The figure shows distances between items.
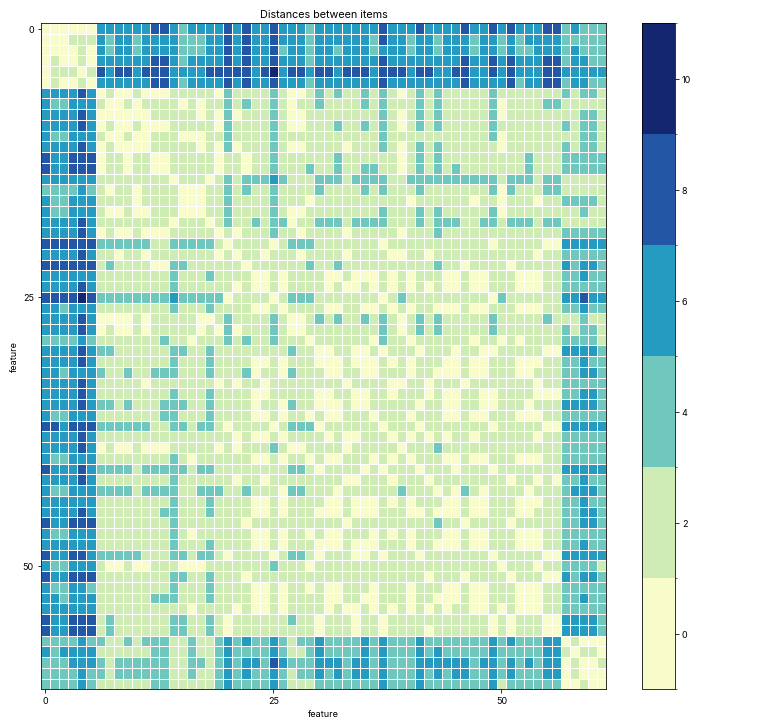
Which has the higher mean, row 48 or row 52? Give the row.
48
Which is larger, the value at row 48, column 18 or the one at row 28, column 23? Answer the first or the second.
the first
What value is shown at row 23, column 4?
6
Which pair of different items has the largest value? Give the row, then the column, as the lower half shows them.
25, 4
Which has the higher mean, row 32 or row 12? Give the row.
12
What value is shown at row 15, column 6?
2
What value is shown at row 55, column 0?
8
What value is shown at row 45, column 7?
2
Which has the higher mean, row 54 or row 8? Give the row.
8
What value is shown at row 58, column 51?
4
